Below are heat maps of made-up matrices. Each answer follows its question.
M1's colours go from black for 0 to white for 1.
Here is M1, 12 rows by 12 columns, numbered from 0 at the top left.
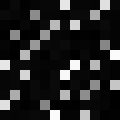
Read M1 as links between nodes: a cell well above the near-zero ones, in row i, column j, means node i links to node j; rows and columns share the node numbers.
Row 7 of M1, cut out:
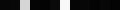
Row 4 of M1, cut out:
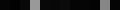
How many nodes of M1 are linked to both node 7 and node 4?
0
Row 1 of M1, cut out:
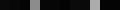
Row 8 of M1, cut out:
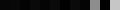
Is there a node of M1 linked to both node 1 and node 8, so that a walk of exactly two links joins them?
yes
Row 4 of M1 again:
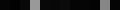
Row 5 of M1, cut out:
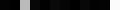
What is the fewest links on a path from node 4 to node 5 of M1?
6
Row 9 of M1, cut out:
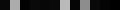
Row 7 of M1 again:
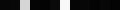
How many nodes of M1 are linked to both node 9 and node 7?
1
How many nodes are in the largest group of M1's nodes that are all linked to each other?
2
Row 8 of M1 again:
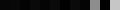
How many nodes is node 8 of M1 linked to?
2
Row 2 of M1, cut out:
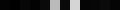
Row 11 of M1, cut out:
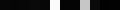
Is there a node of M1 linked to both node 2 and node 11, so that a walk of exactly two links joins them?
yes
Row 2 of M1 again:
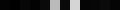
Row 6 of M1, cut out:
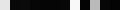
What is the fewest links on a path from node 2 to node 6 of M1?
2
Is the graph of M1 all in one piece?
yes
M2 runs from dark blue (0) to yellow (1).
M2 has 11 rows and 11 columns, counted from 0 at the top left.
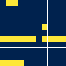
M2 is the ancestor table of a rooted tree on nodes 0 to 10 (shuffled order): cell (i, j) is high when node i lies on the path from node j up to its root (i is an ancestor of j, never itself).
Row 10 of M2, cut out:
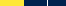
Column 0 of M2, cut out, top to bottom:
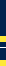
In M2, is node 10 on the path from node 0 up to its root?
yes
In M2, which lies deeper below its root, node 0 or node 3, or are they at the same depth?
the same depth
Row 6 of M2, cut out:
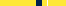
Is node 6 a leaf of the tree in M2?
no
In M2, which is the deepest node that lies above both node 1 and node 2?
0
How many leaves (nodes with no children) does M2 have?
7
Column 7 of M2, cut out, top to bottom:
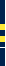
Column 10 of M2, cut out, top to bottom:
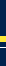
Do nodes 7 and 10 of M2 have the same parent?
no
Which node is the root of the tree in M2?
6
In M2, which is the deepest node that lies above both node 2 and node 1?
0
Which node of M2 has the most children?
6
